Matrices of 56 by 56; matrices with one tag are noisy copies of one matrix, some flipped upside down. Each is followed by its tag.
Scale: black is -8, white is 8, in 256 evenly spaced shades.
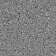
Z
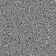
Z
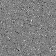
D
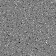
Z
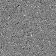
D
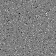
Z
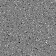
Z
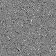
D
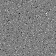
Z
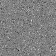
D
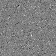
D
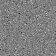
Z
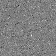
D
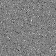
D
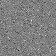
D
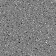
Z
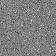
D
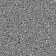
Z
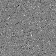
D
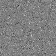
D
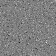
Z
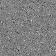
D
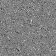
D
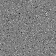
Z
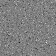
Z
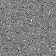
D
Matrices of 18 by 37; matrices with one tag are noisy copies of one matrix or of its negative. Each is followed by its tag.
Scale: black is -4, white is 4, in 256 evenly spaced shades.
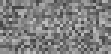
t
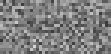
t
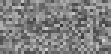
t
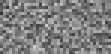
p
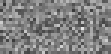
t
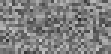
t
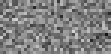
p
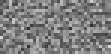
p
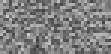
p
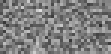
p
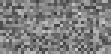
t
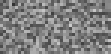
p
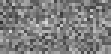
t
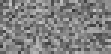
p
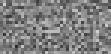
t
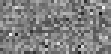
t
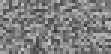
p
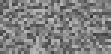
p
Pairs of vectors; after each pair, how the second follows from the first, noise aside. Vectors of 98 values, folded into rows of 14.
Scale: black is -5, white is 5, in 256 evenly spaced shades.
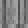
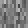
sign-scrambled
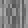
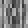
scaled up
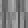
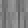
shrunk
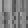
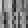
scaled up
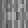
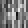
scaled up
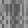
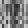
scaled up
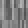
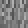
sign-scrambled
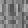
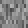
sign-scrambled
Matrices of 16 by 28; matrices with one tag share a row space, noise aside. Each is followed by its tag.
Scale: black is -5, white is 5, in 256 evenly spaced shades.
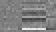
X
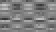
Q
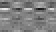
Q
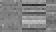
X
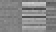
X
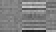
X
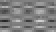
Q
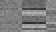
X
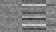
X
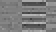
X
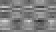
Q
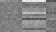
X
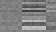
X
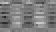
Q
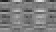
Q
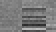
X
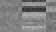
X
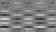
Q
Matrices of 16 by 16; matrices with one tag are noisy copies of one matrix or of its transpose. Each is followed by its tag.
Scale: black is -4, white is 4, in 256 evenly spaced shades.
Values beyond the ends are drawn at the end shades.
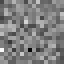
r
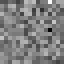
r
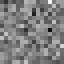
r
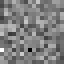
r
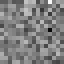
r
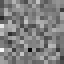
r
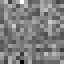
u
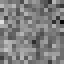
u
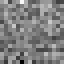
u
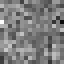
u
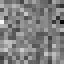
u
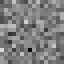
r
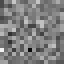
r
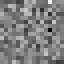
r
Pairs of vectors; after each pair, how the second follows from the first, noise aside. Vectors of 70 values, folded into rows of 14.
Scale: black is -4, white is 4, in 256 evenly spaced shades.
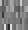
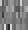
copied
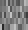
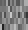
copied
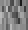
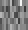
sign-scrambled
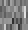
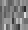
sign-scrambled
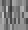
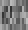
sign-scrambled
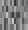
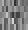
copied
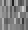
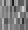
copied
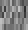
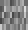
sign-scrambled
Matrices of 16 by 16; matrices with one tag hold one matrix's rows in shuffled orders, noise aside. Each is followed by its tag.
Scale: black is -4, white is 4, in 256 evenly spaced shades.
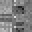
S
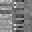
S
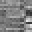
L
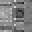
S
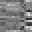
L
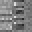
S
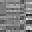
L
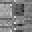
S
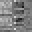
S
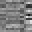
L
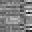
L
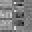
S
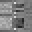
S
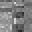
S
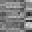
L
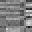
L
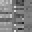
S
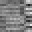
L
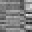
L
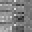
S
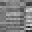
L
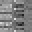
S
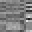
L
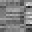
L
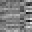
L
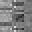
S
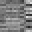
L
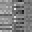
S
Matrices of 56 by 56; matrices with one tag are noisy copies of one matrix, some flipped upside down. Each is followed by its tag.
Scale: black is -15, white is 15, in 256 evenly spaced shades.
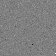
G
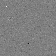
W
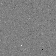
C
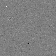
W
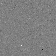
C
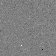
C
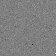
G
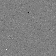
W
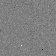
C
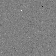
C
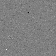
W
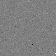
G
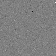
G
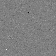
W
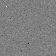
W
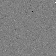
G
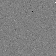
G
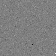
G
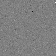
G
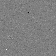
W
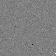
G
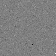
G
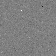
C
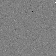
G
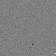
G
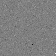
G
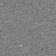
C
